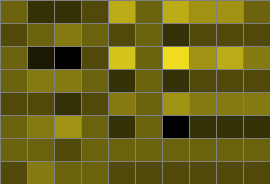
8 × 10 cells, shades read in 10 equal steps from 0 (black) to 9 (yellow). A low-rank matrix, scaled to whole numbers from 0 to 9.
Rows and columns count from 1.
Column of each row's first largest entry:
5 3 7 2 7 3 1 2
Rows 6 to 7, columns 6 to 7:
4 0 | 4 4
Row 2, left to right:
3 4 5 4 3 4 2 3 3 3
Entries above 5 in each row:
4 0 4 0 1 1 0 0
